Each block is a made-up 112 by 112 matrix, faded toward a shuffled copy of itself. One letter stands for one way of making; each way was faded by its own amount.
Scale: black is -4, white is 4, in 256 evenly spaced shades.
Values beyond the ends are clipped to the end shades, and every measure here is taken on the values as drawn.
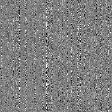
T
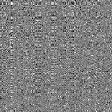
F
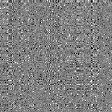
F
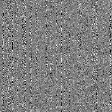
T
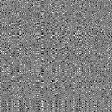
F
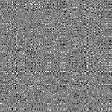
F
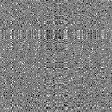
F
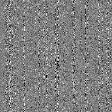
T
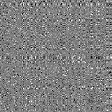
F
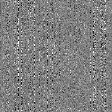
T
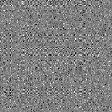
F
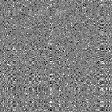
F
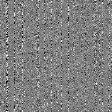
T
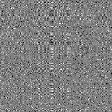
F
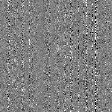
T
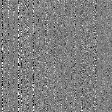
T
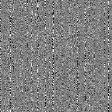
T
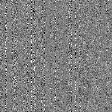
T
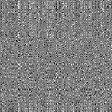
F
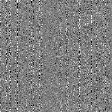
T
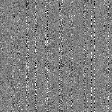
T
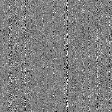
T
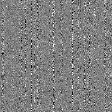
T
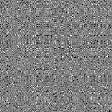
F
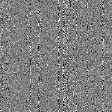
T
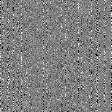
T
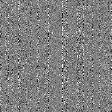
T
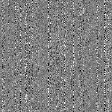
T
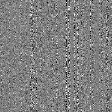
T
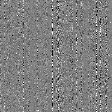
T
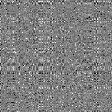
F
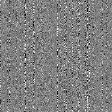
T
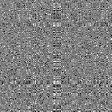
F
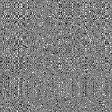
F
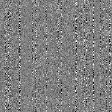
T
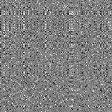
F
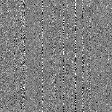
T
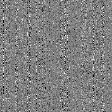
T
